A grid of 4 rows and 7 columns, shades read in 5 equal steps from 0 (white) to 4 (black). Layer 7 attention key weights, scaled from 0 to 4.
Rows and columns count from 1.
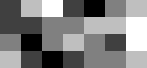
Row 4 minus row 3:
-1 -1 2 2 0 -1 1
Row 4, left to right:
1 3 4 3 2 2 1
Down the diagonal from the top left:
3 3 2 3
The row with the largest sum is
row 4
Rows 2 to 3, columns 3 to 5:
2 2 1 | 2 1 2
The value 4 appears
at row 1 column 5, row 3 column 2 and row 4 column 3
